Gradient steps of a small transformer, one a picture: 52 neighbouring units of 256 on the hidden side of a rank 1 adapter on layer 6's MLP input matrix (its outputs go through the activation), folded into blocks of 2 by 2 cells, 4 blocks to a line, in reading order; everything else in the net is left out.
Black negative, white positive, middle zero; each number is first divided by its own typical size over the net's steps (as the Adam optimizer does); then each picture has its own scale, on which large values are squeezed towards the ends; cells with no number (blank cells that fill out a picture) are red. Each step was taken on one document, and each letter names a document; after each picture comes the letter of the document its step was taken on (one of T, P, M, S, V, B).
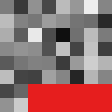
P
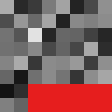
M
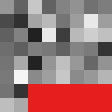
M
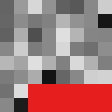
P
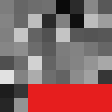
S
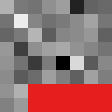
M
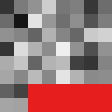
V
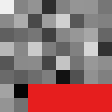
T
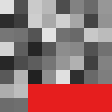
V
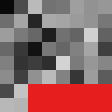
V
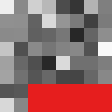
T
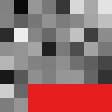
S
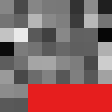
S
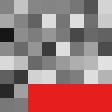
S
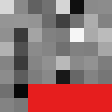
T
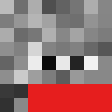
T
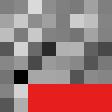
M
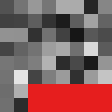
M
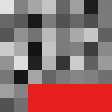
V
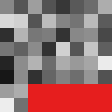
S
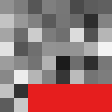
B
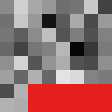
P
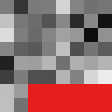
S
